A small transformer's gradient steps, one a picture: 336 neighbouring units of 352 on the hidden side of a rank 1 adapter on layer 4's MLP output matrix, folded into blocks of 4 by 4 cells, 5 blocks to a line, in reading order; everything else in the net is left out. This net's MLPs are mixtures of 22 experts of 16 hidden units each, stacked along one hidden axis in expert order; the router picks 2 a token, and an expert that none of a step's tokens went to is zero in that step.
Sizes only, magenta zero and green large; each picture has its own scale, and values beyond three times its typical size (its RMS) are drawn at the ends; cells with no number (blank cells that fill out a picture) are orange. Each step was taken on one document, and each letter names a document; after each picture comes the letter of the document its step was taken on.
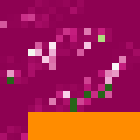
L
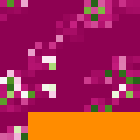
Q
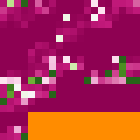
Q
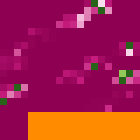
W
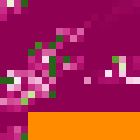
Q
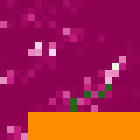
L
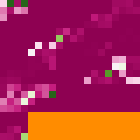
Q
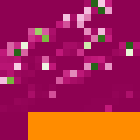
W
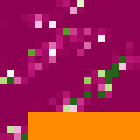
L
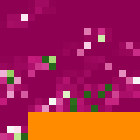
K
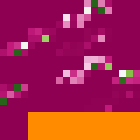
W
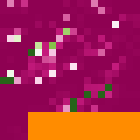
L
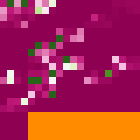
Q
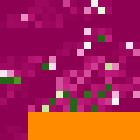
K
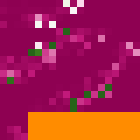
L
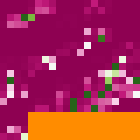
K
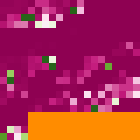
K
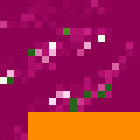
L
